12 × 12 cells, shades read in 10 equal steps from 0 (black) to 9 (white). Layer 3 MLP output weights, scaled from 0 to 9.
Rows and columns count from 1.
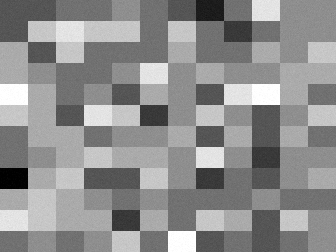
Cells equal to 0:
1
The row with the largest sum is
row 5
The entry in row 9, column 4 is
3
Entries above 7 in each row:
1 1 0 1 3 1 0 1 0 0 1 1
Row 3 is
6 3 7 4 4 4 6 4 4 6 5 7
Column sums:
60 66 65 62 58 61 64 52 57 54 63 63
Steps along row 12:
up down up up down up down up down up up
